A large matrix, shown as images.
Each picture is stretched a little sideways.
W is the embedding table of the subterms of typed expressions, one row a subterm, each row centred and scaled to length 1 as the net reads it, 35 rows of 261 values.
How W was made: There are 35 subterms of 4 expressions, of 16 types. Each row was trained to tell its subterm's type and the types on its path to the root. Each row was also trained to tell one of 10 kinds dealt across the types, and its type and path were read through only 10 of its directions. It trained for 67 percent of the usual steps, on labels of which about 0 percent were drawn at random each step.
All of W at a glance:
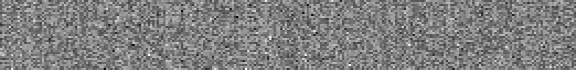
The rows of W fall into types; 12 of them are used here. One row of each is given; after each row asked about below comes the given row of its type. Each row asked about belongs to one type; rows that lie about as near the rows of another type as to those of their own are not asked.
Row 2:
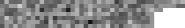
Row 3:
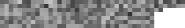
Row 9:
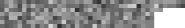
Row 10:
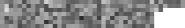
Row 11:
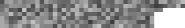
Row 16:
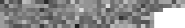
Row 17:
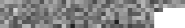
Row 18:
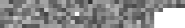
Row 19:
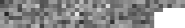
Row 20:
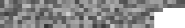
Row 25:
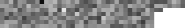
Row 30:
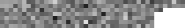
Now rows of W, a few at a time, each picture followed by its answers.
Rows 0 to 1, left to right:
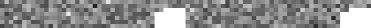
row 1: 17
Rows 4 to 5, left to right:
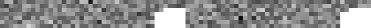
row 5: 30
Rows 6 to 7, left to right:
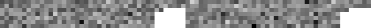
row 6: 3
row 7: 20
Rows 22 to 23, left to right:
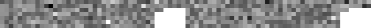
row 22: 10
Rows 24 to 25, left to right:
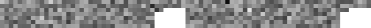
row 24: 10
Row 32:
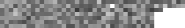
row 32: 30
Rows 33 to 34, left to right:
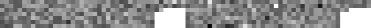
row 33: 20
